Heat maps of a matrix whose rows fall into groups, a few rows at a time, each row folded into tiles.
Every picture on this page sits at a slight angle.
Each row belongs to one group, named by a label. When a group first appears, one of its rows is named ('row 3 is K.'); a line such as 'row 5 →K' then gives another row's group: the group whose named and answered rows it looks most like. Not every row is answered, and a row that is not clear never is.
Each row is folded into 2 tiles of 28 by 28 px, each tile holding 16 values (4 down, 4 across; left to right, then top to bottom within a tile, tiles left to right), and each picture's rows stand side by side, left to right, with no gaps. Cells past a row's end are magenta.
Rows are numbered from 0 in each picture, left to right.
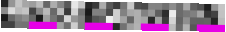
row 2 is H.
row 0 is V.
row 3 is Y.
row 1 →Y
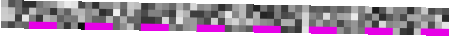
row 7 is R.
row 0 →H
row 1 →Y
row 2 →Y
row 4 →H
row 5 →R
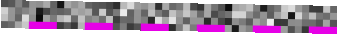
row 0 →H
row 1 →R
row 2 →V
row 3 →H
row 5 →Y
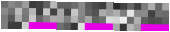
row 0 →R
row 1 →R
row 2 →H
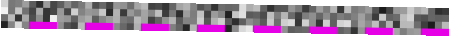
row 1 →R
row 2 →R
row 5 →H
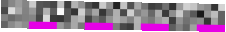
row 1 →Y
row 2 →R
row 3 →V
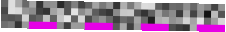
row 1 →H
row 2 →V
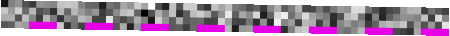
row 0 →H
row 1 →Y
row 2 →V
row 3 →Y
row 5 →H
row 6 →V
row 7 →R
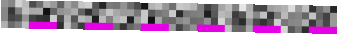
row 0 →Y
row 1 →V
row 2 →H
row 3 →Y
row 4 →Y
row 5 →Y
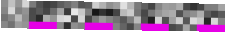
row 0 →V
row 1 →H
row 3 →H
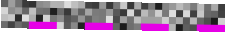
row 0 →H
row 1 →Y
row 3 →Y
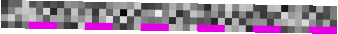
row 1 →R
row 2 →R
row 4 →Y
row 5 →H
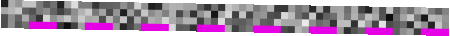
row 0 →V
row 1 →R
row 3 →Y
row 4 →Y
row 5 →H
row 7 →V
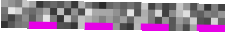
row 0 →V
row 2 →R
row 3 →V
